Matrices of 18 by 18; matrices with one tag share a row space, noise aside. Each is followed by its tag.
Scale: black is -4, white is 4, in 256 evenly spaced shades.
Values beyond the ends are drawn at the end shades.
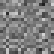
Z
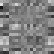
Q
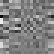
Q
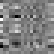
Q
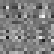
Z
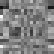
Q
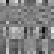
Z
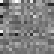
Q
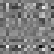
Z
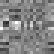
Q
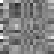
Q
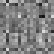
Z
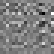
Z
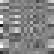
Q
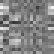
Q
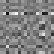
Z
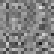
Z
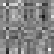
Z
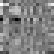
Q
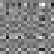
Z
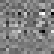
Z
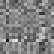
Z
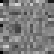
Q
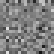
Z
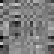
Q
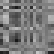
Q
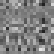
Z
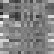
Q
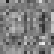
Z
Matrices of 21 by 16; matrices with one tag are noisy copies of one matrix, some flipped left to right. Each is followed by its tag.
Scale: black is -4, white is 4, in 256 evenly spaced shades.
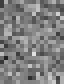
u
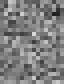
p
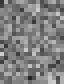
u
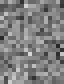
u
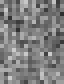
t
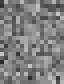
u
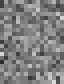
u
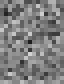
p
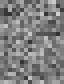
p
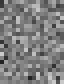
u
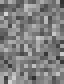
u
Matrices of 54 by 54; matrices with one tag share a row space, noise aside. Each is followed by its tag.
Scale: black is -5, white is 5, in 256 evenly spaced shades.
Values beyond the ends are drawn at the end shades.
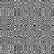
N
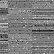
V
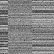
V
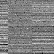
V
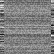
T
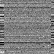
T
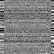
T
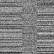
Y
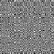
N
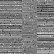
Y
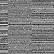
V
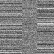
Y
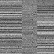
Y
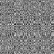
N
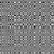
N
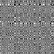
N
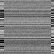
T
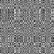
N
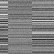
V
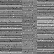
Y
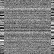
T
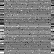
T
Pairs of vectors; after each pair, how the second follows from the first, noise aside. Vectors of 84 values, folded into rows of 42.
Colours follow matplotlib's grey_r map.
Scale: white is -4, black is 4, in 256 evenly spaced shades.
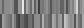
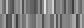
shuffled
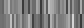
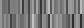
sign-scrambled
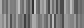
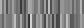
wrapped around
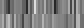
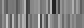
shuffled
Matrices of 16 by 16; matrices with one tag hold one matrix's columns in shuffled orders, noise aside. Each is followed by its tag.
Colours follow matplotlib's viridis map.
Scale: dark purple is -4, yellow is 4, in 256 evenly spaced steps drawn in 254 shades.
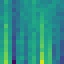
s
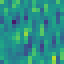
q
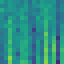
s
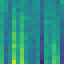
s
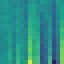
s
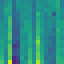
s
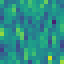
q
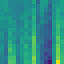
s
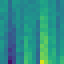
s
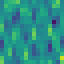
q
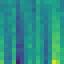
s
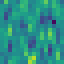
q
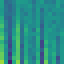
s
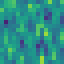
q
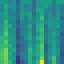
s
